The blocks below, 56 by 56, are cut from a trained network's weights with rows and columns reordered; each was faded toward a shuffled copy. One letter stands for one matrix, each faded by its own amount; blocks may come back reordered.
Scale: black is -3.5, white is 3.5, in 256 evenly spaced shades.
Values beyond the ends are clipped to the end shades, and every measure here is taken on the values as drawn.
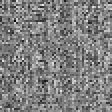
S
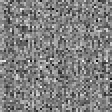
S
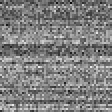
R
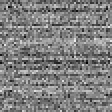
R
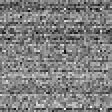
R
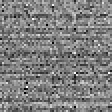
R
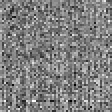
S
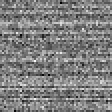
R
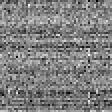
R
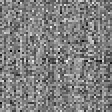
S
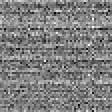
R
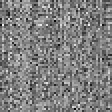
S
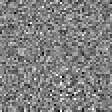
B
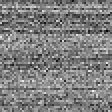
R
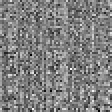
S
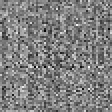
S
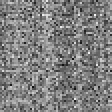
S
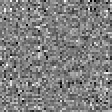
B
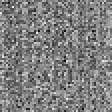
S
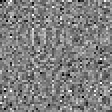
B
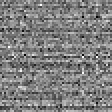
R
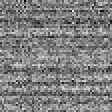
R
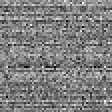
R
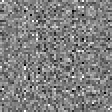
B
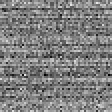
R
